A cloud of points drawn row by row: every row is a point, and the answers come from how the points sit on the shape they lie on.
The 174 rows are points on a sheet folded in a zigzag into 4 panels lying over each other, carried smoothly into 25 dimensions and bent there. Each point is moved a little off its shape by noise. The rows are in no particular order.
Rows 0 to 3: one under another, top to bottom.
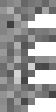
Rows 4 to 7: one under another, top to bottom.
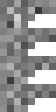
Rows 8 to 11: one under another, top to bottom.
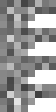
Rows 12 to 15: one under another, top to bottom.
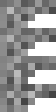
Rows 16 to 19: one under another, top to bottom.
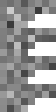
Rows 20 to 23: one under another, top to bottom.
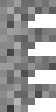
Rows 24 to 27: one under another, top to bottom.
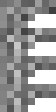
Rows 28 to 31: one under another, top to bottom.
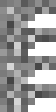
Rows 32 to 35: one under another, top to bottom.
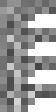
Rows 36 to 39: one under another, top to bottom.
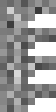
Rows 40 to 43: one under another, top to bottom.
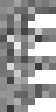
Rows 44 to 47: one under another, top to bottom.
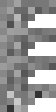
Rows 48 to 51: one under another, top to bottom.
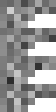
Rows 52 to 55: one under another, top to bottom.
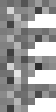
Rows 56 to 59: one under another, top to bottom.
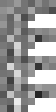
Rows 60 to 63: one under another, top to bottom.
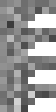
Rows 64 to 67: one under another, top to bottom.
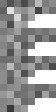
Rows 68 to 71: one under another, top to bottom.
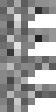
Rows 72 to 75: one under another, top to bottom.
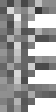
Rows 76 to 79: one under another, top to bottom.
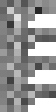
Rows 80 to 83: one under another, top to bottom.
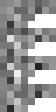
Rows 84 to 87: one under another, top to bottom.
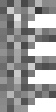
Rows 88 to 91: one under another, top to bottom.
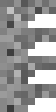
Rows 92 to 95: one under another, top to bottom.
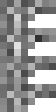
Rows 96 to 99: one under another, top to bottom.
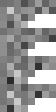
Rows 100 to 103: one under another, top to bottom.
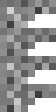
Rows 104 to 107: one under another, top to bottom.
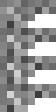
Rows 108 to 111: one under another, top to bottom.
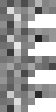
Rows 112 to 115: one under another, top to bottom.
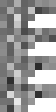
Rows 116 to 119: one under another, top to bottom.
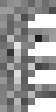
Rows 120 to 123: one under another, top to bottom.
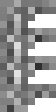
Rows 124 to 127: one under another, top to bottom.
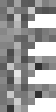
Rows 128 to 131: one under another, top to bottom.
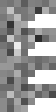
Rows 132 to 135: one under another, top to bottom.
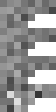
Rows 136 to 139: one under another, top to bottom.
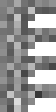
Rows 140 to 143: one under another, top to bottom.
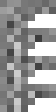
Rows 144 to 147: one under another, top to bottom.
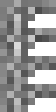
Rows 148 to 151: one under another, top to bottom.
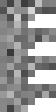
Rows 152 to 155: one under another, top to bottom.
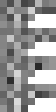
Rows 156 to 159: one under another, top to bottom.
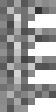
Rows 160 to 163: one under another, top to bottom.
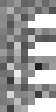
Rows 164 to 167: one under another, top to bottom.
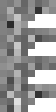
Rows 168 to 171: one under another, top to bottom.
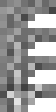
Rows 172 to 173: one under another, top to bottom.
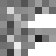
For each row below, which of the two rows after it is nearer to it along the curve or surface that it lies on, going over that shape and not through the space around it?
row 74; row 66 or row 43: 66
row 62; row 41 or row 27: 27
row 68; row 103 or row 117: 103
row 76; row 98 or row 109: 109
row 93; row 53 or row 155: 53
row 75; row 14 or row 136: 136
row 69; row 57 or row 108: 108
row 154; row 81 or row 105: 81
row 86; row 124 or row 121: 124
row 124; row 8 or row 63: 63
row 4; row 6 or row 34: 34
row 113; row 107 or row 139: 139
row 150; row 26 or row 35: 35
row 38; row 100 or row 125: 125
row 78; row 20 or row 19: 19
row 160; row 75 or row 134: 134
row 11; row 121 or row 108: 121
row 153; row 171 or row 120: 171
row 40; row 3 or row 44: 3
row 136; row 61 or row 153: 61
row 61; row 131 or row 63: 131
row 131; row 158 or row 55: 158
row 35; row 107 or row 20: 20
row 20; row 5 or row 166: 166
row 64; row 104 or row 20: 104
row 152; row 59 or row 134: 134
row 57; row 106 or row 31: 106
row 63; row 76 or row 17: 17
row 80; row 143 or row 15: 143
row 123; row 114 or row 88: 88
